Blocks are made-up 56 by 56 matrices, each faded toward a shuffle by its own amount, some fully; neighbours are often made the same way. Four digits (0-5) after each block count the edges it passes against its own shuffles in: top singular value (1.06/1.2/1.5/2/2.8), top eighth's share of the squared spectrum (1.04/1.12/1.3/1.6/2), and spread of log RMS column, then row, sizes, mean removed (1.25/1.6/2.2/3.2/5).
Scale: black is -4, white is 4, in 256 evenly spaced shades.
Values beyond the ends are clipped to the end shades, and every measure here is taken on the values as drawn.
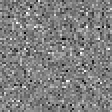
3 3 1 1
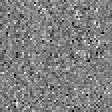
3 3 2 1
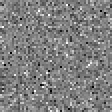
3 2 1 0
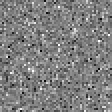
0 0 0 0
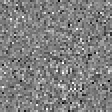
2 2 0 0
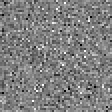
0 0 0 0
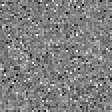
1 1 0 0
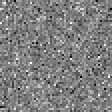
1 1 0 0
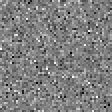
0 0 0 0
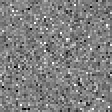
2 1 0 0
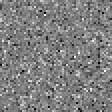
0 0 0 0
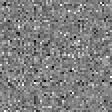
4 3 1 2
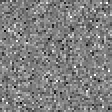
0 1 0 0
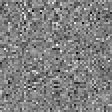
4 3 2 2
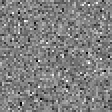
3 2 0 0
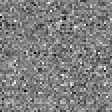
3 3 1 1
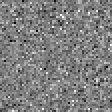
2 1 0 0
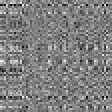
5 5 3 3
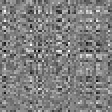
5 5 3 3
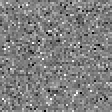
0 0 0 0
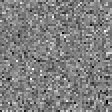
3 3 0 1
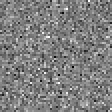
0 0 0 0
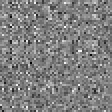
4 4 2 2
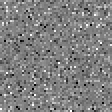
2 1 0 0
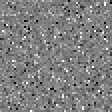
1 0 0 0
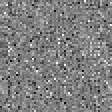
3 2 1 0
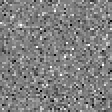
3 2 0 0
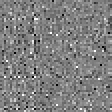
4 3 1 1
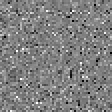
3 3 1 1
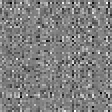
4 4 3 3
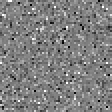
2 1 0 0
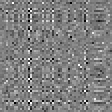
5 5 3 3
